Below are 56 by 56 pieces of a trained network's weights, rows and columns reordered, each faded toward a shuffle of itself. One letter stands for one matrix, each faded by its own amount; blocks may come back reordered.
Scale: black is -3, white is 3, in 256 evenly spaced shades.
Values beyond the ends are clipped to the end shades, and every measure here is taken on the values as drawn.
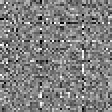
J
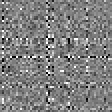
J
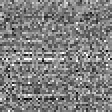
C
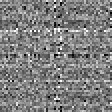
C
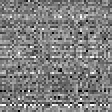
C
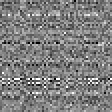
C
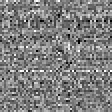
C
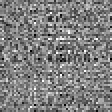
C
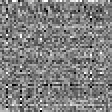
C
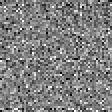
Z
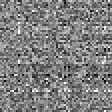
C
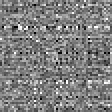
C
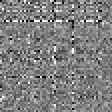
J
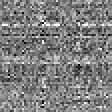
C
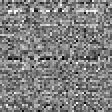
C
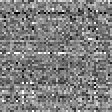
C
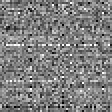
C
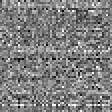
C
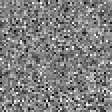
Z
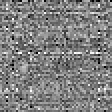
C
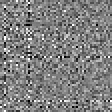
J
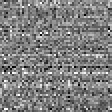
C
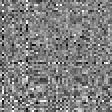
J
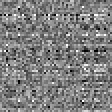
C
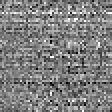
C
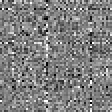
J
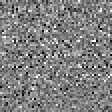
Z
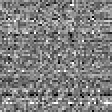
C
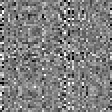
J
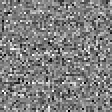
Z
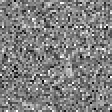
Z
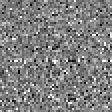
Z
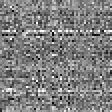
C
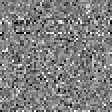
Z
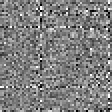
J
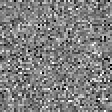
Z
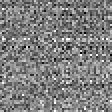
C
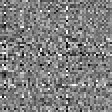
J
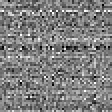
C
